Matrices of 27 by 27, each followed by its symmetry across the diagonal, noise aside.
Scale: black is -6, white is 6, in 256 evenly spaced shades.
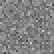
symmetric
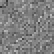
symmetric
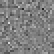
antisymmetric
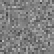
antisymmetric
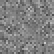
antisymmetric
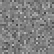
antisymmetric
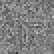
antisymmetric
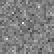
symmetric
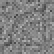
symmetric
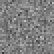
antisymmetric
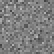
symmetric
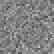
symmetric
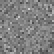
symmetric
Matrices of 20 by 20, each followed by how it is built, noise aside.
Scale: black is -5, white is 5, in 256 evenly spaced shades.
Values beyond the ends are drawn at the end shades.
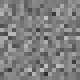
low rank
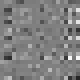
low rank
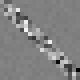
banded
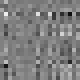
low rank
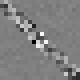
banded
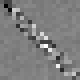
banded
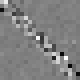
banded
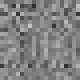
low rank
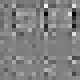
low rank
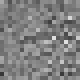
low rank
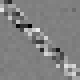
banded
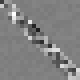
banded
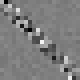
banded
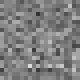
low rank
